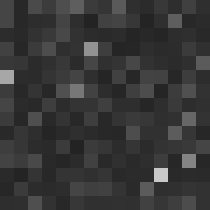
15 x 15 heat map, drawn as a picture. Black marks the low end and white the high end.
Slope: none. Roughest part: bottom right. Average level on the scale: 20%. Histogram: skewed, a long tail of high values. Grain: fine. Seam: none. Mirror symmetry: none. Calmest part: bottom middle.
